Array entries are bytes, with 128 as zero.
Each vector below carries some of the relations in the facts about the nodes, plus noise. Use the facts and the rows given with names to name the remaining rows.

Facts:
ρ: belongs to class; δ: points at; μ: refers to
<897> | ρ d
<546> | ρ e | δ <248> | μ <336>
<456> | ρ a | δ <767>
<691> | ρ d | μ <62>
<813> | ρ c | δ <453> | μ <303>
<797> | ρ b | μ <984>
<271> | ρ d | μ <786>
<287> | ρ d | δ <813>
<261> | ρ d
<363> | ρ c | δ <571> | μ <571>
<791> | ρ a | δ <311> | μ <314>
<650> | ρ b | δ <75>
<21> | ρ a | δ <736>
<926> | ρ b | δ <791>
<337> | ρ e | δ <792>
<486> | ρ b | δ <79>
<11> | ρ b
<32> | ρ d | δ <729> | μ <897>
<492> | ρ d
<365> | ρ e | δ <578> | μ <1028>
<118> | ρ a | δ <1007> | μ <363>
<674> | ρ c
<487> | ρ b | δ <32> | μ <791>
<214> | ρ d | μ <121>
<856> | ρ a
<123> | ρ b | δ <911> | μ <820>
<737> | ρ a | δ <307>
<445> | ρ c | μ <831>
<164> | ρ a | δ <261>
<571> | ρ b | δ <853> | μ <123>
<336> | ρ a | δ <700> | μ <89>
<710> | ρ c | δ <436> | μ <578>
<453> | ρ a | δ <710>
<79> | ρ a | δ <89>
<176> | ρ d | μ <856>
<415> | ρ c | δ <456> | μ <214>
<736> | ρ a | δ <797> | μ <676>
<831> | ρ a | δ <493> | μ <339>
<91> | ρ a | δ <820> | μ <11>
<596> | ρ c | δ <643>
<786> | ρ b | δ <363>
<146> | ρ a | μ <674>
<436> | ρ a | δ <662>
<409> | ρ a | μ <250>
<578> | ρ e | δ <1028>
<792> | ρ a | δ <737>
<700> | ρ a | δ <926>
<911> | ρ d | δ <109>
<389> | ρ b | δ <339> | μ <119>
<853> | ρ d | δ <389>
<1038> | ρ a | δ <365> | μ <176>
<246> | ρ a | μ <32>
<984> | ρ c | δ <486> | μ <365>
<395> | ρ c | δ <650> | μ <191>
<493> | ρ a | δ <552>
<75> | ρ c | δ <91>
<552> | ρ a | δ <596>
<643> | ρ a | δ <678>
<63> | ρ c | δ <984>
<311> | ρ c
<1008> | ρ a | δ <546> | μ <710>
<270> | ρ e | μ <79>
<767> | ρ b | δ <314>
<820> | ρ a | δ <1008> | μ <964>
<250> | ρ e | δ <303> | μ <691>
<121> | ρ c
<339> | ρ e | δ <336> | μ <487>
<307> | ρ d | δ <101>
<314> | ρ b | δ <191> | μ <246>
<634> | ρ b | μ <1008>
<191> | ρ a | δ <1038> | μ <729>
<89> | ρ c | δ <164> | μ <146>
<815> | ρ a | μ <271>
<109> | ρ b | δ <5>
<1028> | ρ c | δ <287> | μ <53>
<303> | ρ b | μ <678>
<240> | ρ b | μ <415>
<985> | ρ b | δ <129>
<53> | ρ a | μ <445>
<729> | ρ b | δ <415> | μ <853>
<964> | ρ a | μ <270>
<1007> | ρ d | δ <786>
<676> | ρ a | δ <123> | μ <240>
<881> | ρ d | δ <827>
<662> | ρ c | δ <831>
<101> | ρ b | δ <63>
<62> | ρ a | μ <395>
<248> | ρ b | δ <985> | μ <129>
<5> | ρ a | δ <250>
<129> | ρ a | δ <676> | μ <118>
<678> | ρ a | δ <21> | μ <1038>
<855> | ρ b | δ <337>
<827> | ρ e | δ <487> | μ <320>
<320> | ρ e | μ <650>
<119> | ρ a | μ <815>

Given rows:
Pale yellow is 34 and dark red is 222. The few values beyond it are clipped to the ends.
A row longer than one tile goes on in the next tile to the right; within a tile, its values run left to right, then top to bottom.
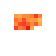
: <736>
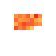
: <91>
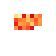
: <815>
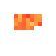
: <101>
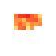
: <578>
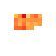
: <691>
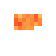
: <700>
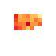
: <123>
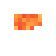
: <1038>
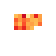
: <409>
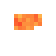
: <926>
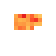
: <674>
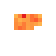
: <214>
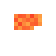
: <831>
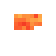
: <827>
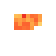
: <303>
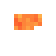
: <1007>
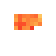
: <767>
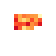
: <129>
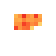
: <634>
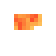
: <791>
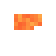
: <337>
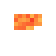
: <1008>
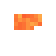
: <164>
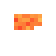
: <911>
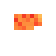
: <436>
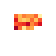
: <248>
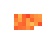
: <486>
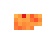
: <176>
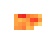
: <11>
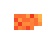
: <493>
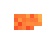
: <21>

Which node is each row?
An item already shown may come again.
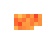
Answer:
<336>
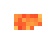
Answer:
<1038>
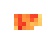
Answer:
<314>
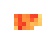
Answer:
<314>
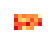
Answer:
<129>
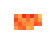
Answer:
<453>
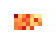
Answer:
<79>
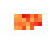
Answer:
<1028>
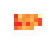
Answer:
<571>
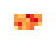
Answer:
<853>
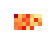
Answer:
<79>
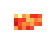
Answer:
<389>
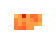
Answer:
<62>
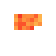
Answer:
<415>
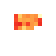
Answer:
<363>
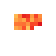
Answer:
<365>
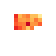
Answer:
<123>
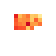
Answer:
<820>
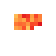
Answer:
<365>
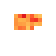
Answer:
<121>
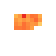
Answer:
<240>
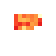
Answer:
<118>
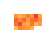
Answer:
<339>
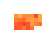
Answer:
<827>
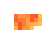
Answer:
<791>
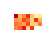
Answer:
<79>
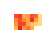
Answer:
<32>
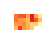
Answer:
<897>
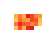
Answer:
<729>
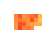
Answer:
<487>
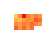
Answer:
<53>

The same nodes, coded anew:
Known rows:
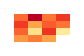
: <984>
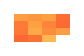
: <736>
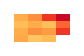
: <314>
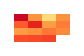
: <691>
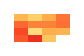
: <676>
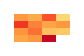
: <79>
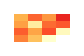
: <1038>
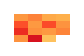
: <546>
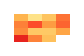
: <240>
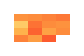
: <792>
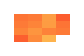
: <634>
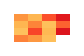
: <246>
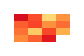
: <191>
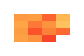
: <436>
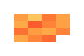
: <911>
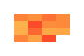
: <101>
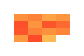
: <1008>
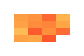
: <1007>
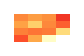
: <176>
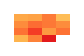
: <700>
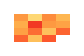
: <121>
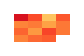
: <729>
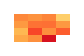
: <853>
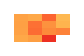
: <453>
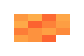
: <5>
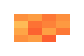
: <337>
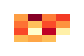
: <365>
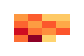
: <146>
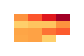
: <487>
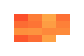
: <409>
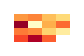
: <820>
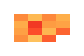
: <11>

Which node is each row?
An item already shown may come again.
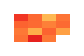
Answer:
<250>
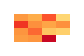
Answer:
<79>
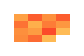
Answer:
<813>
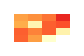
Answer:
<678>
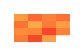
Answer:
<710>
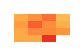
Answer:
<287>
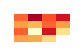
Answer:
<53>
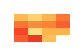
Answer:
<676>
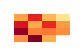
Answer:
<89>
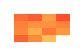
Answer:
<797>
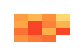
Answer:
<674>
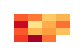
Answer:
<123>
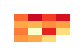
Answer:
<445>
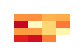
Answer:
<964>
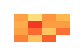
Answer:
<121>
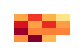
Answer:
<89>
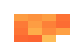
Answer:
<736>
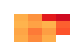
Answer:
<791>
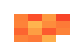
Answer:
<827>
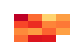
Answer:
<395>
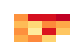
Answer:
<831>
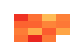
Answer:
<250>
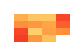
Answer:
<415>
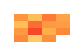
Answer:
<856>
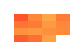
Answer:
<409>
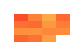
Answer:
<409>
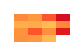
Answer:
<32>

